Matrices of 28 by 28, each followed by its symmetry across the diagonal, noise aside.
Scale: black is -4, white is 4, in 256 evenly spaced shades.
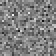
neither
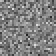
neither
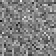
antisymmetric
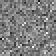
symmetric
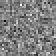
antisymmetric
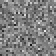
antisymmetric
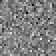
neither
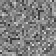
symmetric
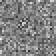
symmetric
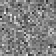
neither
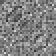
symmetric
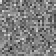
neither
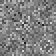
symmetric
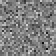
neither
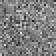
antisymmetric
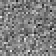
antisymmetric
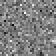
antisymmetric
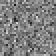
neither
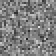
antisymmetric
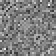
symmetric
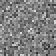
symmetric
